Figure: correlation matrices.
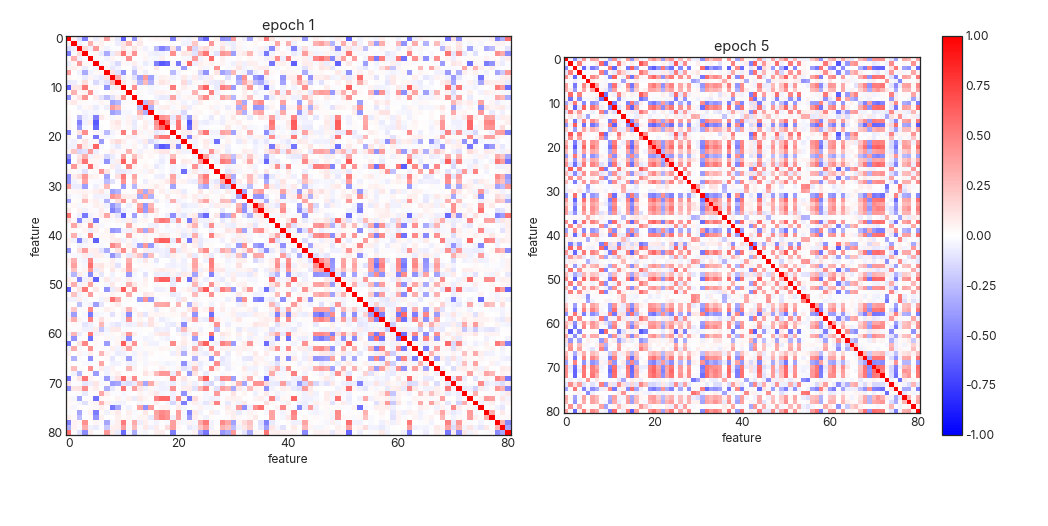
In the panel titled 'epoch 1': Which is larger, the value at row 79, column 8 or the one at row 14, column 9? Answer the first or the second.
the second
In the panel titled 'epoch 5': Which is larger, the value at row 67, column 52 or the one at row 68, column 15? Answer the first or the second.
the first
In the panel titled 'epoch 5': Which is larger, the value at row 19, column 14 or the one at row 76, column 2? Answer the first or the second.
the first
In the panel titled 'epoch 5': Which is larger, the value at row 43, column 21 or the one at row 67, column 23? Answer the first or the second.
the second
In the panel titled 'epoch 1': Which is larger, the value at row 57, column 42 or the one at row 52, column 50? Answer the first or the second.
the second
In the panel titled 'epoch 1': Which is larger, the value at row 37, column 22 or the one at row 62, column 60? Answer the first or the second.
the second
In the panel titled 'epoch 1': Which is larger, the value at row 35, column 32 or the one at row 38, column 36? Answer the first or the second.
the second
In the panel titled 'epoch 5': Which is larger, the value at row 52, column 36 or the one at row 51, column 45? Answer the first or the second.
the second
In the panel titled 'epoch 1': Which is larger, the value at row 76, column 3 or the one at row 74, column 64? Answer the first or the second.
the second
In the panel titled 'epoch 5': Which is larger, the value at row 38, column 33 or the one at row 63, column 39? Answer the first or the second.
the first
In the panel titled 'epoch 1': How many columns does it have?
81
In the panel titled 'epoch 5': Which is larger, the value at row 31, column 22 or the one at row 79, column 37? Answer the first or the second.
the first
